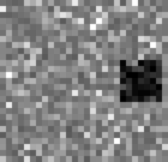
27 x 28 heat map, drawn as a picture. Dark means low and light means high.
Histogram: heavy tails on both sides. Ninth with the lowest average: middle right. Odd patch: lower, in the middle right. Stripes: none.
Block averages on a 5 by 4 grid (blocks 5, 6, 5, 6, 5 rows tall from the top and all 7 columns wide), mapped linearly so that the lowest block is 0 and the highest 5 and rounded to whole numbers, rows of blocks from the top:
4 5 5 4 | 5 4 4 4 | 5 4 4 0 | 4 4 5 4 | 4 4 5 4
